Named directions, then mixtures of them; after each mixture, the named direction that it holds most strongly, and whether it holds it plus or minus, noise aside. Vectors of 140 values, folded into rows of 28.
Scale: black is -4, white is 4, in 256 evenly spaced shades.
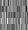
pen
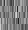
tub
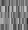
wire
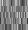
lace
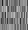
pen, minus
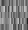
wire, plus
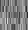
pen, plus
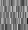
lace, plus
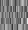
lace, minus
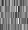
tub, minus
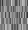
lace, minus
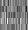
pen, plus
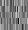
tub, plus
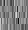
tub, plus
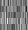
pen, plus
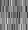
pen, plus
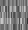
wire, plus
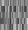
wire, minus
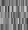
wire, plus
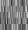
lace, plus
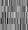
pen, minus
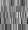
lace, plus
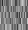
lace, minus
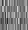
pen, minus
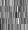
tub, minus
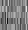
pen, minus
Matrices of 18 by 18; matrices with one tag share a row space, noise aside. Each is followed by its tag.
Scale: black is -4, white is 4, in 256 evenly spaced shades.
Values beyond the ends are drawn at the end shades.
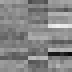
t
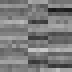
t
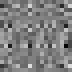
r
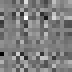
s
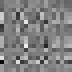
s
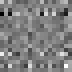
r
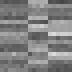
t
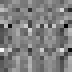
r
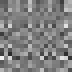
r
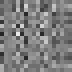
s
